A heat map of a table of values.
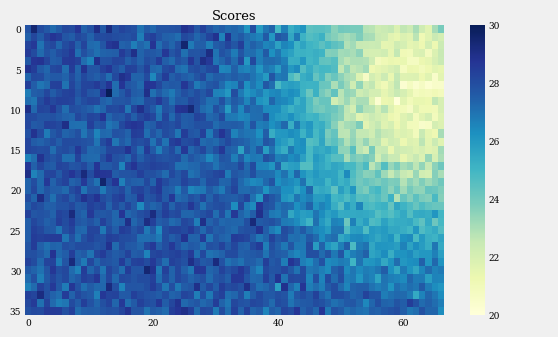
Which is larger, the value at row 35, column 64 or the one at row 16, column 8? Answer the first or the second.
the second
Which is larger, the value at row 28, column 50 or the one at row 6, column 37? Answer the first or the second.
the first
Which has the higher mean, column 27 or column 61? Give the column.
27
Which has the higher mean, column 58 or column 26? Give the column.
26
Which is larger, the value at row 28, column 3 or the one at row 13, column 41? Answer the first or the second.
the first
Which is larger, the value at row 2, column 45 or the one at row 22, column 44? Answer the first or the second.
the second
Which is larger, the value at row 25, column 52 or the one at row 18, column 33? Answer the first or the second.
the second
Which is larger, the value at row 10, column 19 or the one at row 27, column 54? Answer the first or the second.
the first
